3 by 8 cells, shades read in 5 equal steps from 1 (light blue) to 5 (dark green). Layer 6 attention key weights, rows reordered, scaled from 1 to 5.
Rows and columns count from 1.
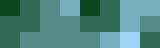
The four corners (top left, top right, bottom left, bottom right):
5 2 4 4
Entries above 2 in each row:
5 7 6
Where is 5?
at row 1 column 1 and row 1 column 5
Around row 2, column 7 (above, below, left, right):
2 1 4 3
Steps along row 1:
down down down up down down same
